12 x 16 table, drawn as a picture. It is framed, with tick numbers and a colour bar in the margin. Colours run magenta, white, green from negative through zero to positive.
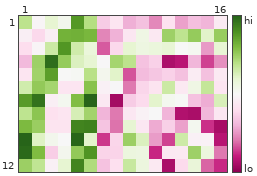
Average level on the scale: 50%. Ninth with the highest average: bottom left. Rings: centred on the bottom right. Seam: vertical, 40% of the way across, the left part higher. Ninth with the lowest average: bottom right.
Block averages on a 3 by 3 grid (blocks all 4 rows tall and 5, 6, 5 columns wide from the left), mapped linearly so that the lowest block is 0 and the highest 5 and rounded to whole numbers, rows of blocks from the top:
4 2 1 / 4 2 1 / 5 2 0
